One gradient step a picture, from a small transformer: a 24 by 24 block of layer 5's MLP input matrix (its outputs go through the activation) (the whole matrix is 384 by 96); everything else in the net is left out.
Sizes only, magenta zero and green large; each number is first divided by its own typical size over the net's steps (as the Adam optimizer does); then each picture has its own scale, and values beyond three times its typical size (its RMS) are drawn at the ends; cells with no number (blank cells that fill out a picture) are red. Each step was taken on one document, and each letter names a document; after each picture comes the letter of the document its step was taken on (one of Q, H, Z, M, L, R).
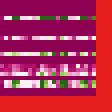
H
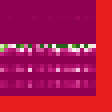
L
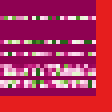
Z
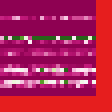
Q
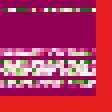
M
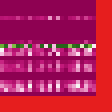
L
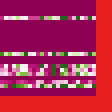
Q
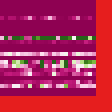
Q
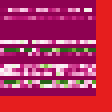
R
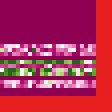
M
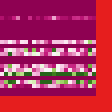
R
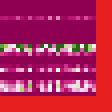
L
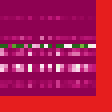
L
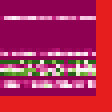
M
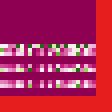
L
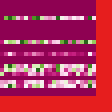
Z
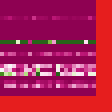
R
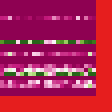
Z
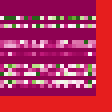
Z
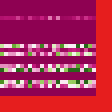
L
